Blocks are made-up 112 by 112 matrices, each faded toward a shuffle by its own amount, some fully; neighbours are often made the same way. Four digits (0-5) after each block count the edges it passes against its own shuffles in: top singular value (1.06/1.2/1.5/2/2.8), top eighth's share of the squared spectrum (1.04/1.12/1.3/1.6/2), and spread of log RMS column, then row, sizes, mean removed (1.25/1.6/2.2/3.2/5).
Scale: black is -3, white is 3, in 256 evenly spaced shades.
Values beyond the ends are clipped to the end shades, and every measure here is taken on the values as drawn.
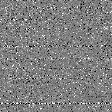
2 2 1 3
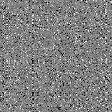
4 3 2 2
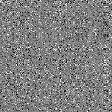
4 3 2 2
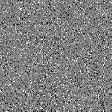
4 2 1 1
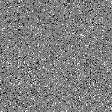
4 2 1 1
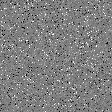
0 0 0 0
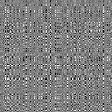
5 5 4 4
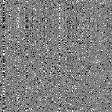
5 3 2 2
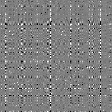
5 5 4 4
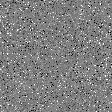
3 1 0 0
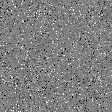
2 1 0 0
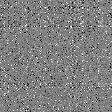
4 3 1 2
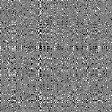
5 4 3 3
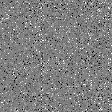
3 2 1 1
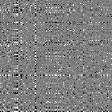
5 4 3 3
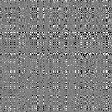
5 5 4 4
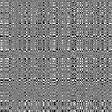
5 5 4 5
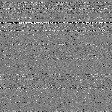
3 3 0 4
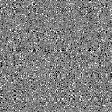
4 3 2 2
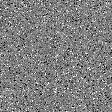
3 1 0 0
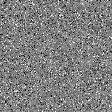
3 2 1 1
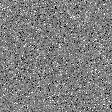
1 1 0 0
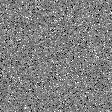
1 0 0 0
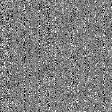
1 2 4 0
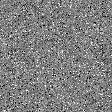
0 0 1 0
